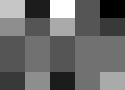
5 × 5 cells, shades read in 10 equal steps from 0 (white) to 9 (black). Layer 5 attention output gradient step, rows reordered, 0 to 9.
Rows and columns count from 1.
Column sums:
25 28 23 27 29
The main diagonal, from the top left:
2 6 6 5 3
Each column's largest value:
7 8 8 6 9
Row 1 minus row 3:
-4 3 -6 1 4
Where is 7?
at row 2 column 5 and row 5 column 1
